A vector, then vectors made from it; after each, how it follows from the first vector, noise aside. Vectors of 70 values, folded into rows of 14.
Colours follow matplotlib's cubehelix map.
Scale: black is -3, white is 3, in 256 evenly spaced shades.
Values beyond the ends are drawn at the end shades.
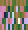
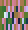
negated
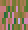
shrunk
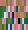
negated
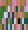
negated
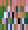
negated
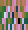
negated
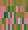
shrunk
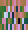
negated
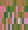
shrunk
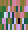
negated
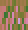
shrunk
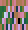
negated
